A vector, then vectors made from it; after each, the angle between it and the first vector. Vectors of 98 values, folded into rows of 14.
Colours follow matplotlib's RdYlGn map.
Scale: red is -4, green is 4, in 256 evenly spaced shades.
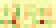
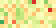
partly aligned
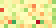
partly opposed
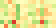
nearly parallel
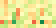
nearly opposite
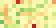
orthogonal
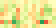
nearly opposite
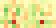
nearly parallel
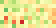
partly aligned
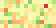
partly aligned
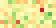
partly opposed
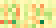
nearly opposite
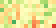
partly opposed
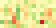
nearly parallel
